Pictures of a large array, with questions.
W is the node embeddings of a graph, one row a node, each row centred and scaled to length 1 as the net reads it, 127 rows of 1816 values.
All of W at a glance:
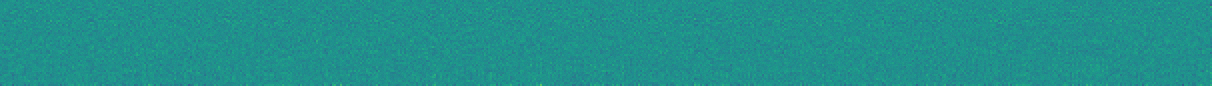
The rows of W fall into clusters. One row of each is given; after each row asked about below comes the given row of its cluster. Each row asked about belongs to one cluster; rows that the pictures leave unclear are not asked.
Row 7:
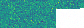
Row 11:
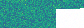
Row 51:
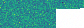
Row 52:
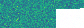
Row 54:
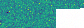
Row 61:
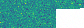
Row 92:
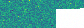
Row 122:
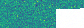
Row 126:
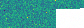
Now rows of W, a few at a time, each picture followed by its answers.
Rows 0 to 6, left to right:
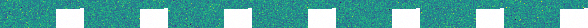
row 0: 54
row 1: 92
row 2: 52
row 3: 11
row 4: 51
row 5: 61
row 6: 122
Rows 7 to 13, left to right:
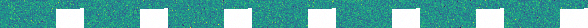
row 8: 54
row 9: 126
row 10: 92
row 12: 122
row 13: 122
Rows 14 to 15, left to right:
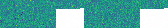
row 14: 54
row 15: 7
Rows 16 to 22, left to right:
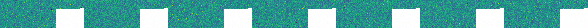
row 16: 11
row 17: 11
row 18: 52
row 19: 54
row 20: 7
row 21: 92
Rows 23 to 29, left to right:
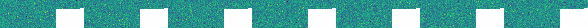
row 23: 122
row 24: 51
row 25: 51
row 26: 54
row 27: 61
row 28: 61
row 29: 52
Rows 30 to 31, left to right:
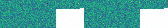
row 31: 92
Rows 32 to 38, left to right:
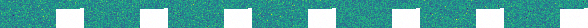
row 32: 92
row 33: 7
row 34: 11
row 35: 11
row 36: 51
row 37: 51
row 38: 92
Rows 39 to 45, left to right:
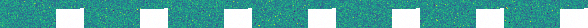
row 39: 122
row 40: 51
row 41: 7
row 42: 52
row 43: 92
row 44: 54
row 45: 122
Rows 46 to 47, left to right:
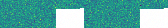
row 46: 11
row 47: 7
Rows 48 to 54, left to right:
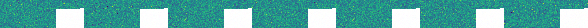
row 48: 51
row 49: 126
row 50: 52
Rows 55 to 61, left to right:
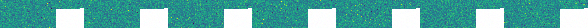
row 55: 92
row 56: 122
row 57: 61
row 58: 122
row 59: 54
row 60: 61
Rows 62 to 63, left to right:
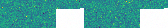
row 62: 122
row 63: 92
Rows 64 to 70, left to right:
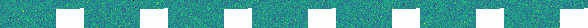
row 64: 51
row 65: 61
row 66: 51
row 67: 7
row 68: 7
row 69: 54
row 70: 122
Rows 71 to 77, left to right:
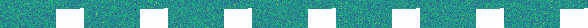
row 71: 7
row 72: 11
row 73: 51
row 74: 11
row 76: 51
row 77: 92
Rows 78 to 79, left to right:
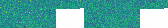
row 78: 51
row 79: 51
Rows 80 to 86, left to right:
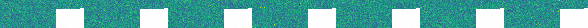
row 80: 92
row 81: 54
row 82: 11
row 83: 7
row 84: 122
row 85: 51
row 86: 126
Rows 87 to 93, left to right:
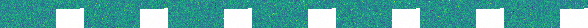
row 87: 126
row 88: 52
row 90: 7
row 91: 61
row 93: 54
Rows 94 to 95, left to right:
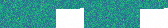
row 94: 52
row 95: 92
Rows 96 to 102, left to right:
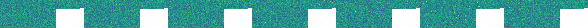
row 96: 126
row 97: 61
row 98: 126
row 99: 7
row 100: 92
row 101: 126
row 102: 61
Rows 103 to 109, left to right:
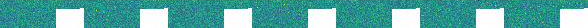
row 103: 7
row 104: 92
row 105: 61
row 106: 61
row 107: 52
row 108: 92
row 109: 126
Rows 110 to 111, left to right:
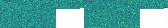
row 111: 126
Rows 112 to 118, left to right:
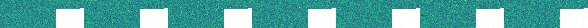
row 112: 126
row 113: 122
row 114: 126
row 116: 122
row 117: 122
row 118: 92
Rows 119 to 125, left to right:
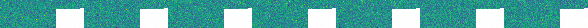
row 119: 51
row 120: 92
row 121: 11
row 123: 61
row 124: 126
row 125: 54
